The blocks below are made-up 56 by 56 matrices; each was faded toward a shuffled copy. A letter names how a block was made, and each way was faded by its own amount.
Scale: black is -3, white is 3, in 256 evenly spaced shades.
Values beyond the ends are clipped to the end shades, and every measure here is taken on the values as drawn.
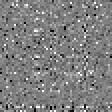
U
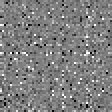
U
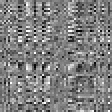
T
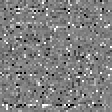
U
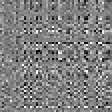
T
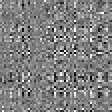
T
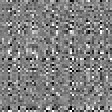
T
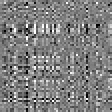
T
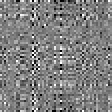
T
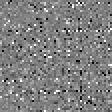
U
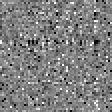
U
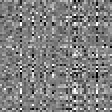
T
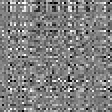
T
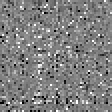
U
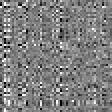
T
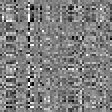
T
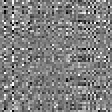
T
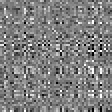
T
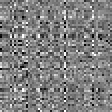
T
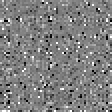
U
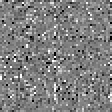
U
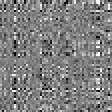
T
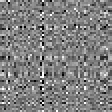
T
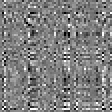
T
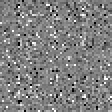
U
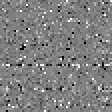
U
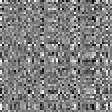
T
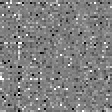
U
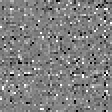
U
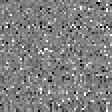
U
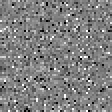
U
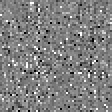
U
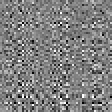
T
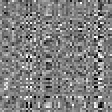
T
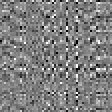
T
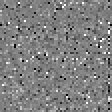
U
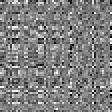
T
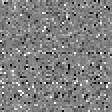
U
